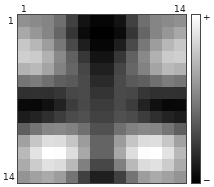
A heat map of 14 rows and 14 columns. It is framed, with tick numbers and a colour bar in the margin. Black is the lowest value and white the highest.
There are no lone odd cells. The ninth with the lowest average is the top middle. It is mirror symmetric from left to right. The centre is the smoothest part.
